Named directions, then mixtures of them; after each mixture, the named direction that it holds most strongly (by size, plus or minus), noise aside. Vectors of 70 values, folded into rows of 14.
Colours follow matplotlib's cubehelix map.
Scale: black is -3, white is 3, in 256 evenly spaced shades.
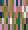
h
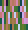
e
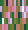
h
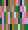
e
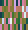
h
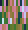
h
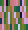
e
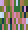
h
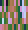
e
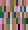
e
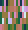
h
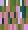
e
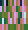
e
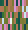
h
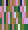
e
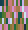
h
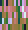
h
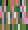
e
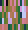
e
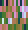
h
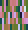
e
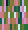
e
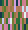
h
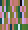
e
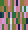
h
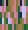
e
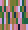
e
